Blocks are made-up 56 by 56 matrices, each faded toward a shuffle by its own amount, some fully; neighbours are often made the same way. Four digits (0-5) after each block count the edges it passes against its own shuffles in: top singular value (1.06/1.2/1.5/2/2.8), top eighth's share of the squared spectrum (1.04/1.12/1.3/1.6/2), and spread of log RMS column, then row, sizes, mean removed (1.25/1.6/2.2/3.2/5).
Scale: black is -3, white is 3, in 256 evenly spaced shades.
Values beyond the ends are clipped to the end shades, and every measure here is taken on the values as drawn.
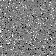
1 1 0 0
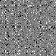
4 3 2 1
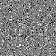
3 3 1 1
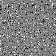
3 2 0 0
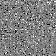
3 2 1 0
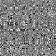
4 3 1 2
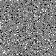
3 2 1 0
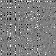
4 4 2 2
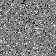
0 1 0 0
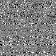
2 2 0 3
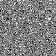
3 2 1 1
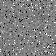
2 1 0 0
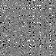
2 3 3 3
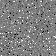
0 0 0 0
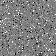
0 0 0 0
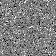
0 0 0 0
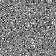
3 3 1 1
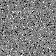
0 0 0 0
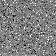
0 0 0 0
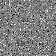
1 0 0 0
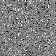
1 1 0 0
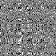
4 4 2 2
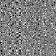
4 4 2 2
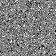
1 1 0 0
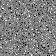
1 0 0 0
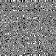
3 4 2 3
